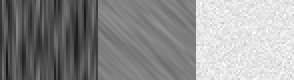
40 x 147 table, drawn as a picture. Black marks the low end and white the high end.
It is made of 1 by 3 panels. Panel 1,1: low, streaked downward. Panel 1,2: middling, slanting down to the right, faint in contrast. Panel 1,3: very high, fine-grained, faint in contrast.
